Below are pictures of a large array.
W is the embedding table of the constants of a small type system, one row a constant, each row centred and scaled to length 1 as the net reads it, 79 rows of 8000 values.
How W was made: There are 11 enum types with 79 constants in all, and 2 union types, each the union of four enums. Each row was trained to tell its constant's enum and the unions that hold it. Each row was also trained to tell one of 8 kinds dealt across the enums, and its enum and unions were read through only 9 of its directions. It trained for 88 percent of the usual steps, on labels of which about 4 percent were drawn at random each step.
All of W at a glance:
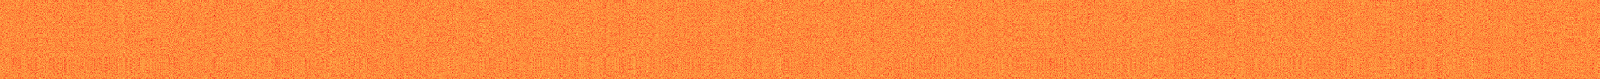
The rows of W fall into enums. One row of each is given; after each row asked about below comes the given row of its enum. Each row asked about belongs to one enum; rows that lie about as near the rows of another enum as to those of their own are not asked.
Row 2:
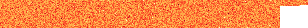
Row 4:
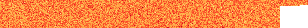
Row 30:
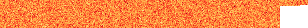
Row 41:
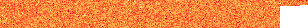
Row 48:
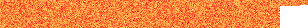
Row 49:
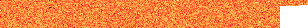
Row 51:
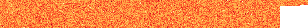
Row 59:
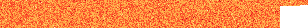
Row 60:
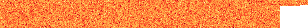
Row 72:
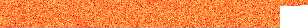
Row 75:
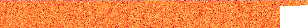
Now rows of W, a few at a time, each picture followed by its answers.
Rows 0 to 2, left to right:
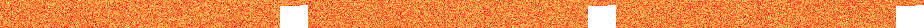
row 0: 72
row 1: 72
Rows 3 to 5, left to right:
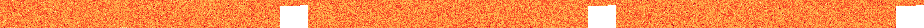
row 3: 59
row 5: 60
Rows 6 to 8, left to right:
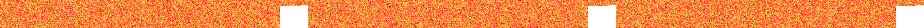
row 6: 30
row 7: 41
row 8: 2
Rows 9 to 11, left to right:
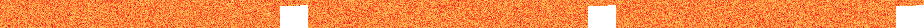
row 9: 75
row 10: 48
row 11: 49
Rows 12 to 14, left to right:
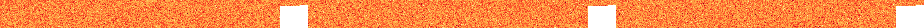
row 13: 51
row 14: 2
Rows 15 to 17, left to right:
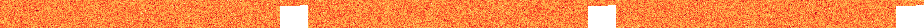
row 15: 41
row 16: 60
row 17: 48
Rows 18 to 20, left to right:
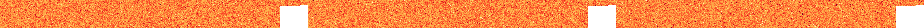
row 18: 2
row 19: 2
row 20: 41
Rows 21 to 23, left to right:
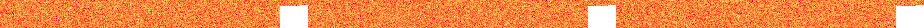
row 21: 4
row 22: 75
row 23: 72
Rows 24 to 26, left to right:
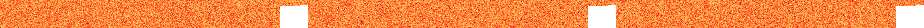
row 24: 48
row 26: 4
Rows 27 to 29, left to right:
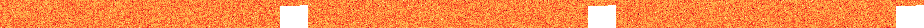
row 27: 4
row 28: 48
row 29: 41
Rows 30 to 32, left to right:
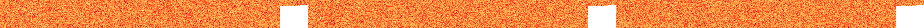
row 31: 49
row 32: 49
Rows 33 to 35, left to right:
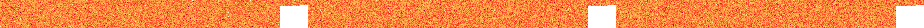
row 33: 2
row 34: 4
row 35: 4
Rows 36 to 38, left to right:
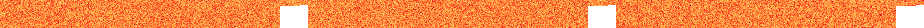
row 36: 48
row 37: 30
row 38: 72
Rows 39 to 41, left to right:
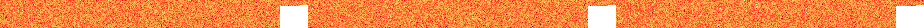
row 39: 41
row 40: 72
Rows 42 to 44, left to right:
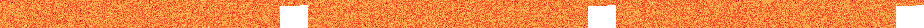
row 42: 4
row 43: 2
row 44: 75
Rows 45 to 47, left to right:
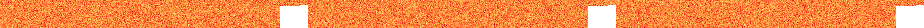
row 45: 41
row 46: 75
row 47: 72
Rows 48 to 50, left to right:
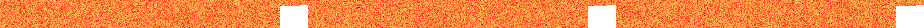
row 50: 60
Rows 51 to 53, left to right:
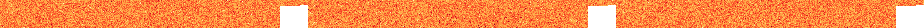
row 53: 51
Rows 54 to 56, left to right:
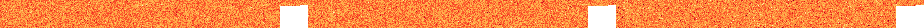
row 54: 75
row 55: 75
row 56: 51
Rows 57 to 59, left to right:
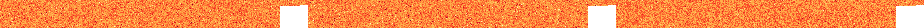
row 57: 60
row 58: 59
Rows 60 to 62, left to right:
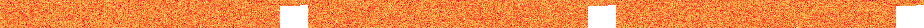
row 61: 48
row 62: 49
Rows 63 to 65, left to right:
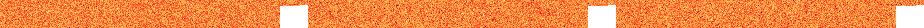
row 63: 59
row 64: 60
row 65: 41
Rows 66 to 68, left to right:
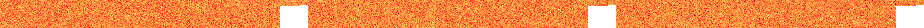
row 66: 48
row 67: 60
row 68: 60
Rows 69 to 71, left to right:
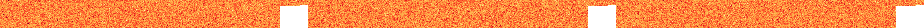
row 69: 49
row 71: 2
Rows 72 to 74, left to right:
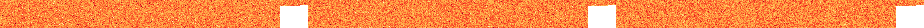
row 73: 59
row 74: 2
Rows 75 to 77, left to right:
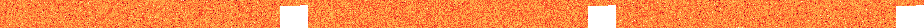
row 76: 75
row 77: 59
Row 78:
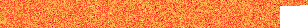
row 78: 41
